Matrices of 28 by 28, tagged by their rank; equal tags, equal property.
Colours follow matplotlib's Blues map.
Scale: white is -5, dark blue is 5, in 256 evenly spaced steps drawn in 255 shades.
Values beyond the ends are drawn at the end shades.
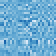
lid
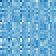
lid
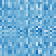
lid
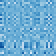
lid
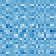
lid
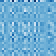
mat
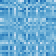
lid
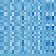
mat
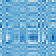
mat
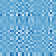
mat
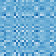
mat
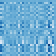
mat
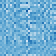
lid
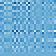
mat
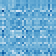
lid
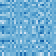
lid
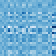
mat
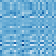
mat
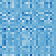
lid
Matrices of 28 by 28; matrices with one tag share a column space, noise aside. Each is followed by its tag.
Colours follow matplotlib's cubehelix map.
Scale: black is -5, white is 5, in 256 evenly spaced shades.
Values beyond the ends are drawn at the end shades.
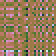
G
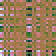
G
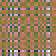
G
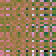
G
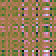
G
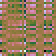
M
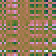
M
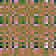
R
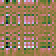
R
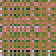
G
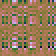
R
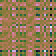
G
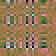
R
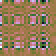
R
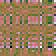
R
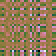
G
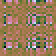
R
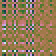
M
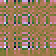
R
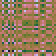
M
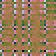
M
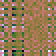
G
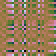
M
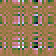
R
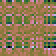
R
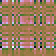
R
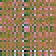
G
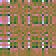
R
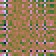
M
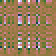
R
